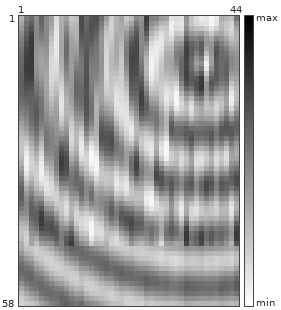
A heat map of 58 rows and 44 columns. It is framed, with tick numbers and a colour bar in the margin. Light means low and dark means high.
Rings spread out from the top right. The ninth with the highest average is the top left. On average the colour sits 40% of the way up the scale. The bottom part is calmer, past a seam about 80% of the way down. There is no overall slope.
